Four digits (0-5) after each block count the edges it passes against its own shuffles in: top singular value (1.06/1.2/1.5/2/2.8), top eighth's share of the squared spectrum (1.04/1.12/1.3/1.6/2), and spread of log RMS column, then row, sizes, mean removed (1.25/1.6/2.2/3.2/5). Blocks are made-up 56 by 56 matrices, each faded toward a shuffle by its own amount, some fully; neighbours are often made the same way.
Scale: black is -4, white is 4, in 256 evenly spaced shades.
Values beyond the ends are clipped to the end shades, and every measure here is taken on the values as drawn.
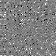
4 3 1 1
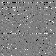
4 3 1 1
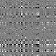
5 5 3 3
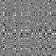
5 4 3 3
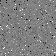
0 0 0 0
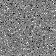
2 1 0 0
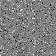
2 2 0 0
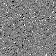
2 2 0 1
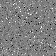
0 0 0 0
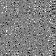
3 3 2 1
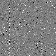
3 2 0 0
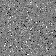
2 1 0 0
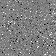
0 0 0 0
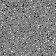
2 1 1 0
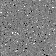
0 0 0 0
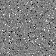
2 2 1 0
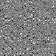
4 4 2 1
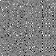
4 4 2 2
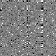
4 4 2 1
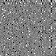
4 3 2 1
